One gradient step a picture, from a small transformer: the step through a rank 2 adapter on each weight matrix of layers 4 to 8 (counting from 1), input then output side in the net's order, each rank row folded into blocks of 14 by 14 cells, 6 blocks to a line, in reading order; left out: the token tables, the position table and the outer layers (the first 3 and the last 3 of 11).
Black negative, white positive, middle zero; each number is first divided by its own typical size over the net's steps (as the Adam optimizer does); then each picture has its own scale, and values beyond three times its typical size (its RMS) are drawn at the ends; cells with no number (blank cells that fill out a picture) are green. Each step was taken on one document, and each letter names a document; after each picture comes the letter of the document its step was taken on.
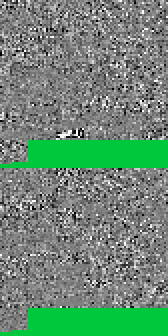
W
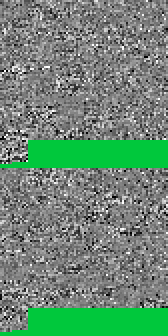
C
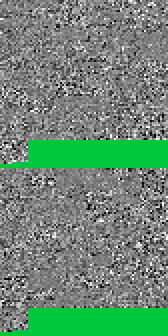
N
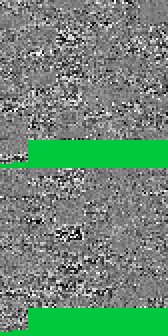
C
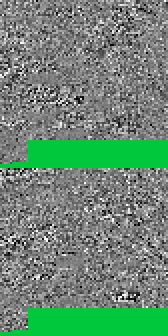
N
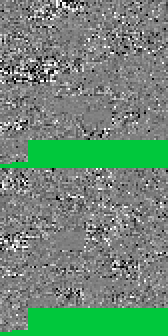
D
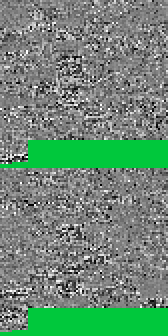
C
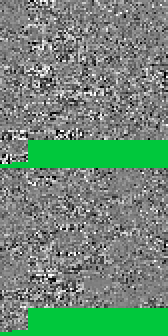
C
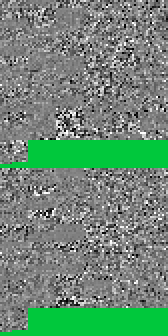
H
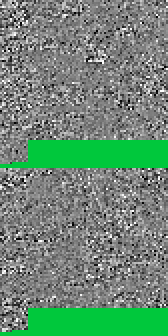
N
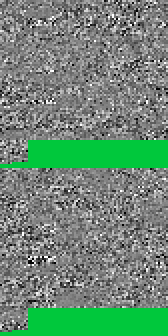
N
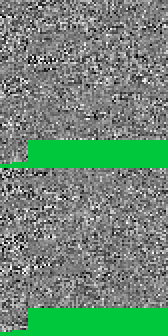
N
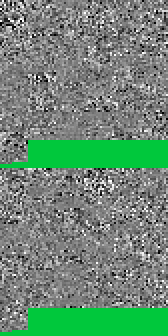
W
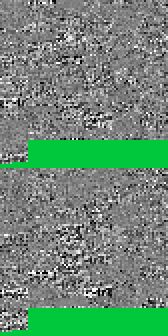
C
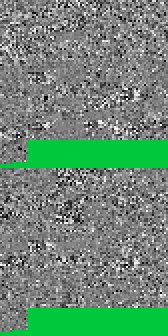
W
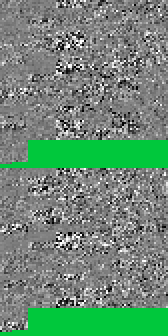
H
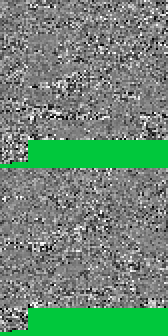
C
